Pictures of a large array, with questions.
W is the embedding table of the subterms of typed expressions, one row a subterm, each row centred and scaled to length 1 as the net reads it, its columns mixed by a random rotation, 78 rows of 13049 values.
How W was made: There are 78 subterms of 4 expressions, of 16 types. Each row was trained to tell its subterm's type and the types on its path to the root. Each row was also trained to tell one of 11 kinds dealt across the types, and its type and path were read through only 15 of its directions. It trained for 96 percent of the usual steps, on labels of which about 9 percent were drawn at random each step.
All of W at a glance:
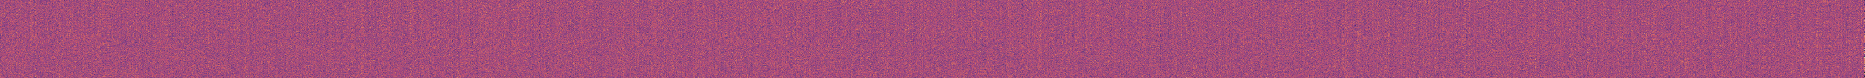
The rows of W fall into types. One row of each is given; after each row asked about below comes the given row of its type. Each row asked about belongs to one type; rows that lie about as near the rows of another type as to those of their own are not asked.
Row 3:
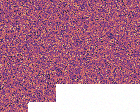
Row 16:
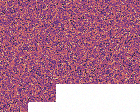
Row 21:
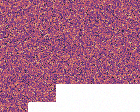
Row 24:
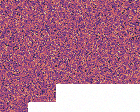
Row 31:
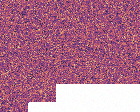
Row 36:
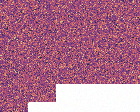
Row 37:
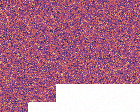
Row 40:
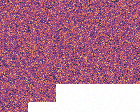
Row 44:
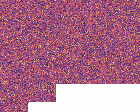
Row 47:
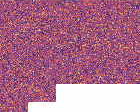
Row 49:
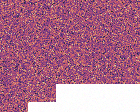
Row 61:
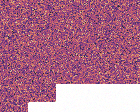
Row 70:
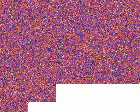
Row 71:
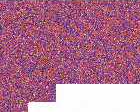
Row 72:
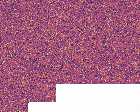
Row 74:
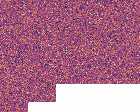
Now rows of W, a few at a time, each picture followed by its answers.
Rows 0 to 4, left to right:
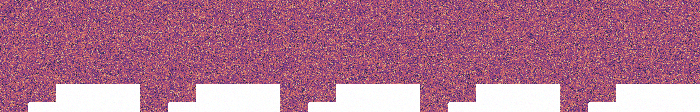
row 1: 72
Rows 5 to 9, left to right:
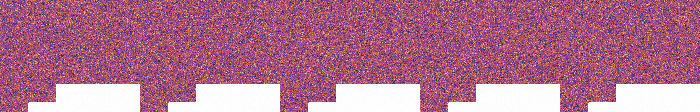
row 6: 49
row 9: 40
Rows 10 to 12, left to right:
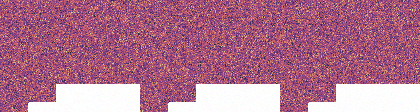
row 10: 44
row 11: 16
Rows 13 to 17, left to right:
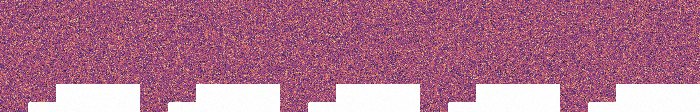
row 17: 49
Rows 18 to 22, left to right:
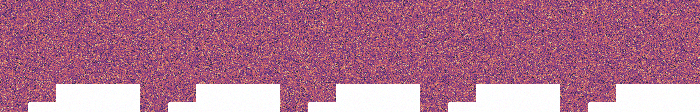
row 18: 47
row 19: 24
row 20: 36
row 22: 74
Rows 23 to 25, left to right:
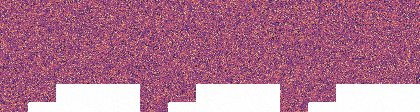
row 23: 47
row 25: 74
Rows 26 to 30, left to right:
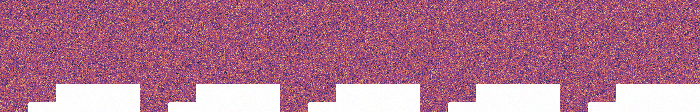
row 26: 36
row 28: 3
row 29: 24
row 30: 24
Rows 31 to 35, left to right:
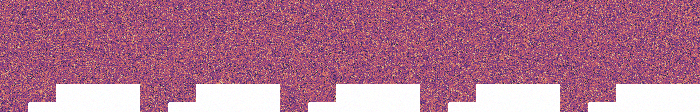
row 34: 47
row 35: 40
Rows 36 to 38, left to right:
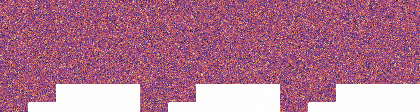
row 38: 49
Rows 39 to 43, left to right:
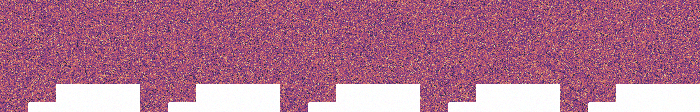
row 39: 16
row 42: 21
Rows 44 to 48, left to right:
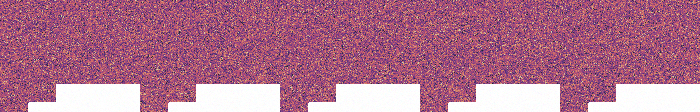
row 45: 47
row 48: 61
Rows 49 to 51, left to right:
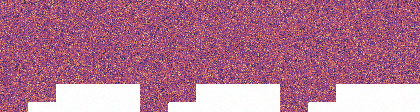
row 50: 44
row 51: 37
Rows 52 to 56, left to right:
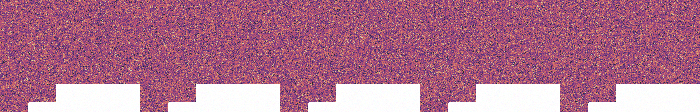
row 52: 49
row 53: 40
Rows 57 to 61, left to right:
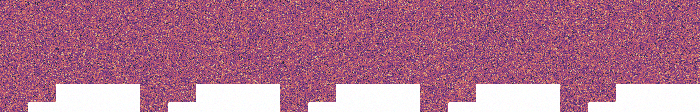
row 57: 37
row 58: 36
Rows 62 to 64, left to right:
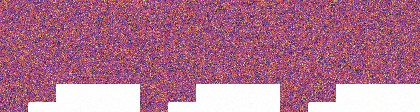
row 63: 71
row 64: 16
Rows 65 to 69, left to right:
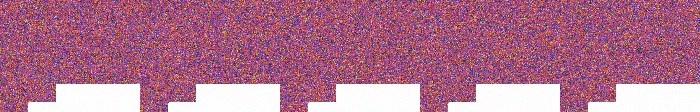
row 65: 36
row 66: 16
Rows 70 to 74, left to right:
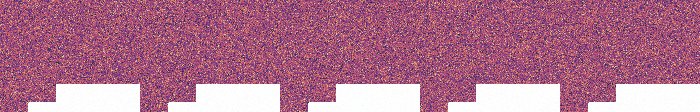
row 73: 71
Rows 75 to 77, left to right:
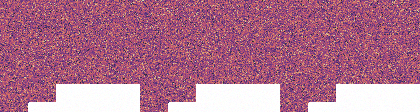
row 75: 44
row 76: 3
